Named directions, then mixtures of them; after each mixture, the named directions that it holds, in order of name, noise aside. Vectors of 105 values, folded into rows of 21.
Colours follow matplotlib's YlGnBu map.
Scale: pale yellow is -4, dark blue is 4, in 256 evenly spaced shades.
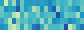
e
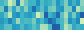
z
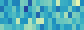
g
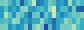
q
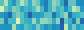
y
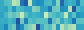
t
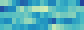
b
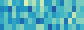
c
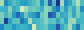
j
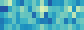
b, c, z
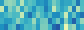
t, y, z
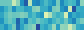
t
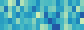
z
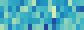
q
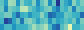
j, z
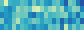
b, y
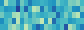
e, g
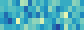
g, y, z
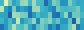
c, e, y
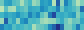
b, j, y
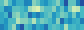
b, y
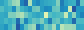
t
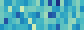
j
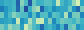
e, g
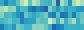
b, j, t
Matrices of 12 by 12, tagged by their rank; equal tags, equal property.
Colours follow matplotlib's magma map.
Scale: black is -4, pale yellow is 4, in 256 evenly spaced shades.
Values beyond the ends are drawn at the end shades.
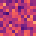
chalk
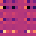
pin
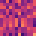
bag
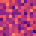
chalk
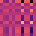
pin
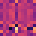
bag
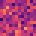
chalk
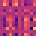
bag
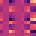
pin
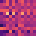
bag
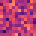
chalk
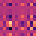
pin
